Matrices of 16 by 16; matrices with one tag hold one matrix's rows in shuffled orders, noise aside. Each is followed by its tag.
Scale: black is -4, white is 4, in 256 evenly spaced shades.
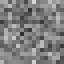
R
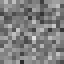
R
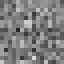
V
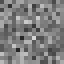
V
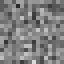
V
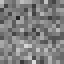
V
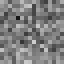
V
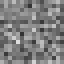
R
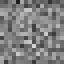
V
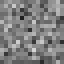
R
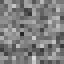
R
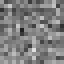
R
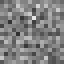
V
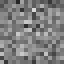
V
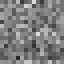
V
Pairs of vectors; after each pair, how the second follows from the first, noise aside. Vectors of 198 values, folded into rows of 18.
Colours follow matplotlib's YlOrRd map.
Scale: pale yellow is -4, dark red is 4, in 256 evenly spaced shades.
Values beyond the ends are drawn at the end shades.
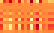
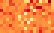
shuffled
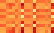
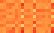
shrunk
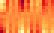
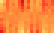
shrunk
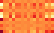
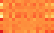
shrunk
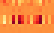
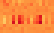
shrunk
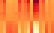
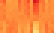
shrunk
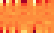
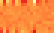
shrunk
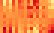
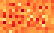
shuffled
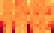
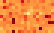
shuffled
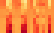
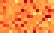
shuffled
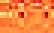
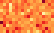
shuffled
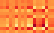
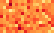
shuffled
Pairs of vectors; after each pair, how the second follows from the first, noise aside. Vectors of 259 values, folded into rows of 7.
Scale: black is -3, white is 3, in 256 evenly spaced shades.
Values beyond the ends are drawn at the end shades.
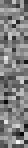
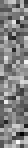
sign-scrambled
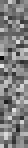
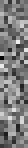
sign-scrambled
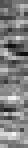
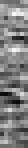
reversed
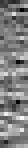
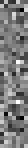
sign-scrambled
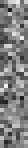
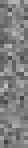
shrunk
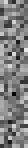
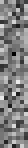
reversed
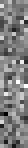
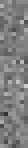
shrunk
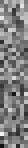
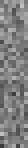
shrunk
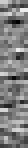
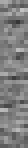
shrunk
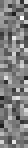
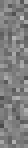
shrunk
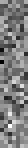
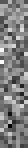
negated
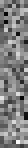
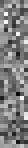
negated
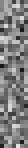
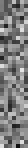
negated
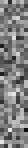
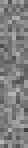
shrunk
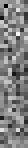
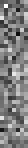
negated
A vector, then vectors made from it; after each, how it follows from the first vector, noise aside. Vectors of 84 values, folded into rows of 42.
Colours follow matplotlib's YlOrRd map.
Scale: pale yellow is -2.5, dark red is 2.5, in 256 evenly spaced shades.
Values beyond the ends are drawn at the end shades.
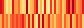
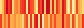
negated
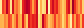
sign-scrambled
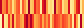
wrapped around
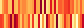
reversed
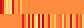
partly zeroed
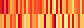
wrapped around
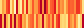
wrapped around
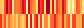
negated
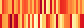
reversed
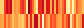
negated
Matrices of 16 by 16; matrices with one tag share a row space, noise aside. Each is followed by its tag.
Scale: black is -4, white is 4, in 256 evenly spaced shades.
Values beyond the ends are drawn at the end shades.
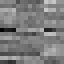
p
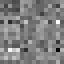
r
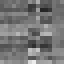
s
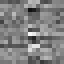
s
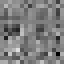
r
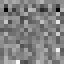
r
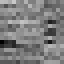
p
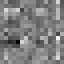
r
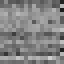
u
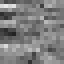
p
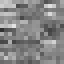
p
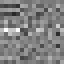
r
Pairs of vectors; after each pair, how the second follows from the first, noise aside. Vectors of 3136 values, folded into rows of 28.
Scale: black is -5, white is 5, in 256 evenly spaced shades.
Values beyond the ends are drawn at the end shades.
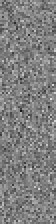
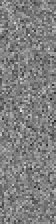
negated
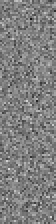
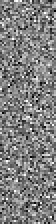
scaled up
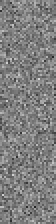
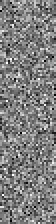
scaled up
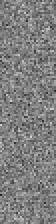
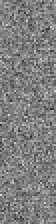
negated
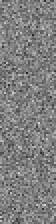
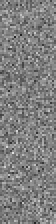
shuffled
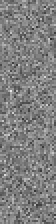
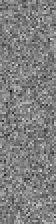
negated
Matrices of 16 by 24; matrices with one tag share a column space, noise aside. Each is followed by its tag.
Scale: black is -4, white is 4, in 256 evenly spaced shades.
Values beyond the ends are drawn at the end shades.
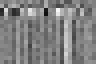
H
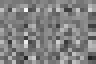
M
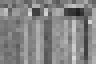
H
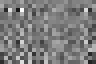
M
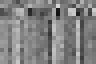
H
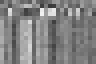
H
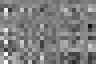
M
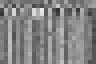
H
